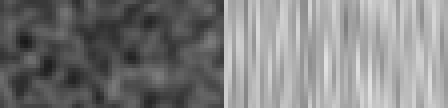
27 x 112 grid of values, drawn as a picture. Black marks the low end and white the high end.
The table splits into one row of 2 panels. Panel 1,1: low, blotchy. Panel 1,2: high, streaked downward.
